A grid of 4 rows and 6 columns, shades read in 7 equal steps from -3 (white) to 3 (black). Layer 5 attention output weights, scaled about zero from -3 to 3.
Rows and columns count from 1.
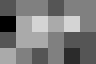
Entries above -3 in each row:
6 6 6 6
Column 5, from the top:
0 -2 1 2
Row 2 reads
3 -1 -2 -1 -2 0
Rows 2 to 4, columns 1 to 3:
3 -1 -2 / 1 -1 -1 / -1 0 1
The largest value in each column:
3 0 1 1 2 1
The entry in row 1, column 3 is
0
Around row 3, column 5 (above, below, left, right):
-2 2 0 1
